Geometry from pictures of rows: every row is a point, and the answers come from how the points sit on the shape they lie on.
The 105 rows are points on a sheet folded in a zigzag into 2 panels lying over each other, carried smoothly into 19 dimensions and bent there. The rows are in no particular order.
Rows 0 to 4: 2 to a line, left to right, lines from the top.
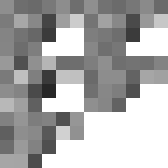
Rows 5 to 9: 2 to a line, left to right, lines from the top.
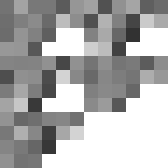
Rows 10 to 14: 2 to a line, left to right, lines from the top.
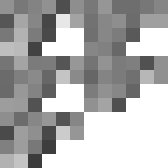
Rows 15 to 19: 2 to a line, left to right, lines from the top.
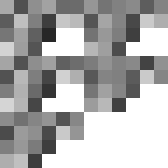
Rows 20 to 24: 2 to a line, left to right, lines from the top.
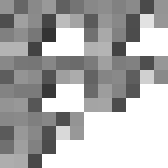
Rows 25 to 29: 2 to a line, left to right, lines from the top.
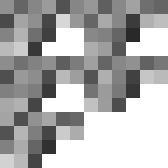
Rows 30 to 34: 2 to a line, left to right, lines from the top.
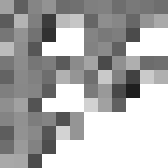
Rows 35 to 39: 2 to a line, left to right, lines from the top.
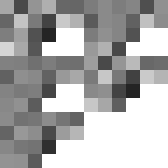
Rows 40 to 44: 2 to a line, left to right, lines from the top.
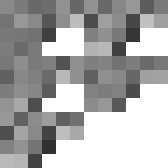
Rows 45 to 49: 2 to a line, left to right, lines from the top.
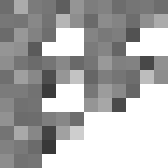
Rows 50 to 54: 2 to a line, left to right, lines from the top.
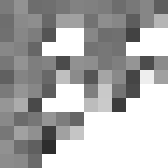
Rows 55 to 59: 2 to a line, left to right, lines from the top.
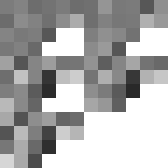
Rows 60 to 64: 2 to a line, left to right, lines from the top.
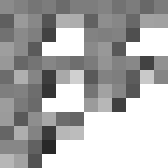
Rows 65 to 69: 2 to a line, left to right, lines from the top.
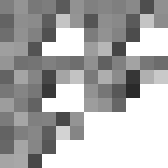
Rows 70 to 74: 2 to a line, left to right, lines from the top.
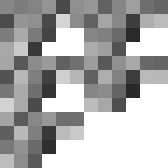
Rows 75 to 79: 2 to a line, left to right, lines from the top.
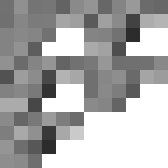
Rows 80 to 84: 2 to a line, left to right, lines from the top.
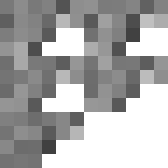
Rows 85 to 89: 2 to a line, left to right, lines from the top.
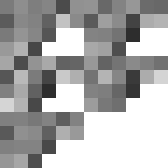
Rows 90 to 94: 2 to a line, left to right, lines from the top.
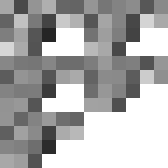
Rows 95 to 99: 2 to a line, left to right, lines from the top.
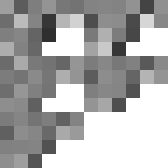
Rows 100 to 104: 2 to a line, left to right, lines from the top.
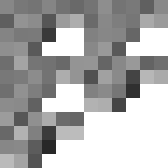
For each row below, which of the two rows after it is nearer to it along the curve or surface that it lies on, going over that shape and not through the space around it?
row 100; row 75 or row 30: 75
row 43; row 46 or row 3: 46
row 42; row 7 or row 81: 7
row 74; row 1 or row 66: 1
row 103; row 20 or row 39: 20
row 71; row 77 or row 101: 77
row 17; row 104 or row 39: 104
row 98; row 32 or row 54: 32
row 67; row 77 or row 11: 11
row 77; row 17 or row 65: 17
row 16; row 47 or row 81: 81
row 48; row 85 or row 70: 85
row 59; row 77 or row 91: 91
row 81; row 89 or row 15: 15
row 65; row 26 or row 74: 74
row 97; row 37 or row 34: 34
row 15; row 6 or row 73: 6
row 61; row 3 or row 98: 98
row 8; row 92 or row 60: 92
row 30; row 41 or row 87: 87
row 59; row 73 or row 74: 74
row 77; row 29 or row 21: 29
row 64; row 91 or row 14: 14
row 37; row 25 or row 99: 99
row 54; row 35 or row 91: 35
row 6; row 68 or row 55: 68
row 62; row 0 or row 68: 0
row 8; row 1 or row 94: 94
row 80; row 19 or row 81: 19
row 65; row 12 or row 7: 12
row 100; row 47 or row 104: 104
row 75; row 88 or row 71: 71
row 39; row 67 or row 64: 64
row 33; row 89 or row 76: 76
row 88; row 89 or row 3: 3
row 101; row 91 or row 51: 51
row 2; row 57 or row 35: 35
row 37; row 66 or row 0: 66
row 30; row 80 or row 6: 6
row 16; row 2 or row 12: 12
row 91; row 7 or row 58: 7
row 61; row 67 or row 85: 85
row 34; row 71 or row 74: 74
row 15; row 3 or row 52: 3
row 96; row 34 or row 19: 19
